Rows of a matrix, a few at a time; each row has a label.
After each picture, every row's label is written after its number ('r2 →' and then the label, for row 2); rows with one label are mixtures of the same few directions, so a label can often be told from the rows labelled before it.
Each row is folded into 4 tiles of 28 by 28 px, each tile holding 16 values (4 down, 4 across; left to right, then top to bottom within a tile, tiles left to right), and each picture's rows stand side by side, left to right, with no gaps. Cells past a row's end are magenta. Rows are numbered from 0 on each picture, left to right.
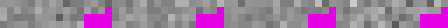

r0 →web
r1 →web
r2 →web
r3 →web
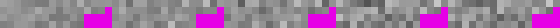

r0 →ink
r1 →web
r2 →web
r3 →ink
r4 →ink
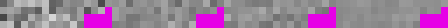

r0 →ink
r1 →web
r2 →ink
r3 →web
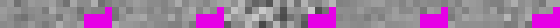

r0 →web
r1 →web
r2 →ink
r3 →ink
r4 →web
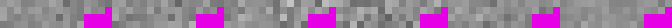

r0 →web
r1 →web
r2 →web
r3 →ink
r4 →ink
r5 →ink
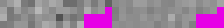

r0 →web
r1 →web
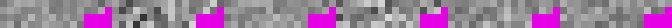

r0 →ink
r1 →ink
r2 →ink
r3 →ink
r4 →ink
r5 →ink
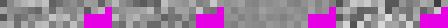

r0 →ink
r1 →ink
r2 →web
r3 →ink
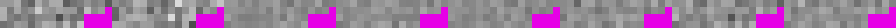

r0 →web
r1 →web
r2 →web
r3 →web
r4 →web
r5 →web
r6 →web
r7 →web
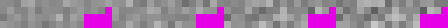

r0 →web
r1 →web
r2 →ink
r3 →ink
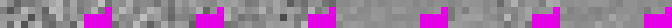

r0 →ink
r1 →ink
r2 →web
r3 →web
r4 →web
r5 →ink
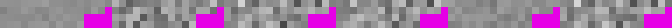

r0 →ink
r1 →ink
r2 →web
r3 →web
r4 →ink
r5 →web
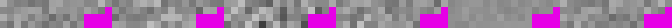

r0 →ink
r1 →ink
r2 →ink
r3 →ink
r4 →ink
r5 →ink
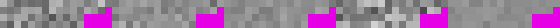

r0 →ink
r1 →ink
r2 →ink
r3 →ink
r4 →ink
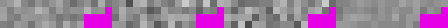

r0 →web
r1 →web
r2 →ink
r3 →web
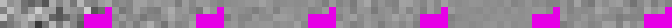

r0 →ink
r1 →ink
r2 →ink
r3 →web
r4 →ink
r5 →web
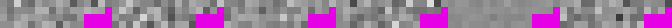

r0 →web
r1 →ink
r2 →web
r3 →web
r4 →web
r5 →web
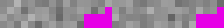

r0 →ink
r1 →web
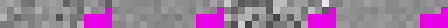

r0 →web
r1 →ink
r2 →ink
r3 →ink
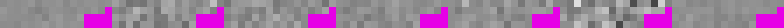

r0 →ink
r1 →ink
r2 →ink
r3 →ink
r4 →web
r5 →web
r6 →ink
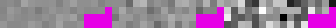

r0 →web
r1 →web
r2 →web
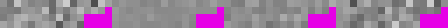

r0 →web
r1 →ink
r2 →web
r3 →web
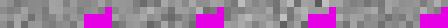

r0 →ink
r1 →ink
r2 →web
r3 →ink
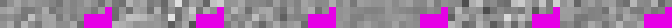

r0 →ink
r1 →web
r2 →ink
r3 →web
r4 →web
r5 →web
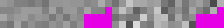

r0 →ink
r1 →ink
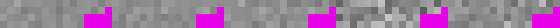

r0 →ink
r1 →ink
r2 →web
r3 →ink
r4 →web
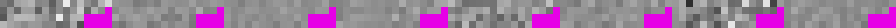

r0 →web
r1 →ink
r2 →ink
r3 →web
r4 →ink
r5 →web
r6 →web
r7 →ink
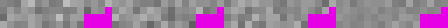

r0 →web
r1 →ink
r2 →ink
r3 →web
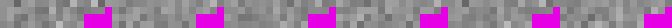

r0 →web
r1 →ink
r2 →web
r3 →ink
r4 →web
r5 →ink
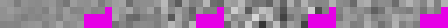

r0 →web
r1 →web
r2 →ink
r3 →web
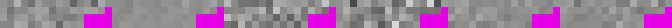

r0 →web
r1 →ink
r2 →ink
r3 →web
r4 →ink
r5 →web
